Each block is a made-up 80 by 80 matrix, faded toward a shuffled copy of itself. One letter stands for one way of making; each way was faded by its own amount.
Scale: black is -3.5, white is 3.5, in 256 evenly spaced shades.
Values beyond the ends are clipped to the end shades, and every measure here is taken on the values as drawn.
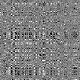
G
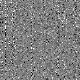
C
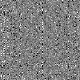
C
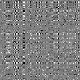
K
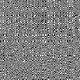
G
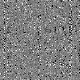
C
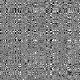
G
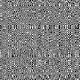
G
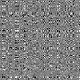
G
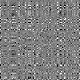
K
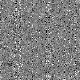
C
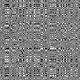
K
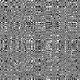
G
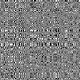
G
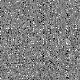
C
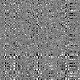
G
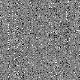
C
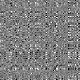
G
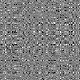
G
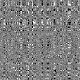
G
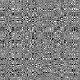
G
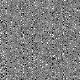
C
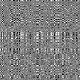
K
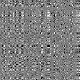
G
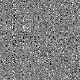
C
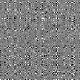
G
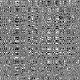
G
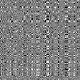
K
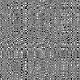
G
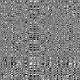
G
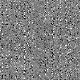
C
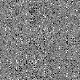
C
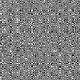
G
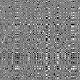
K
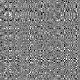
G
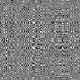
G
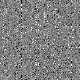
C
